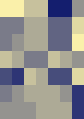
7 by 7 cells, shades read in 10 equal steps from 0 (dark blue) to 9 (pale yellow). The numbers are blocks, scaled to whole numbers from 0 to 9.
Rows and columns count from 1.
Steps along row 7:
same same up same same down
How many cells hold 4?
6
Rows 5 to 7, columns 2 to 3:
1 7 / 5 6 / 5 5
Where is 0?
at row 1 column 5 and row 1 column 6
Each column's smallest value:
2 1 4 4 0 0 1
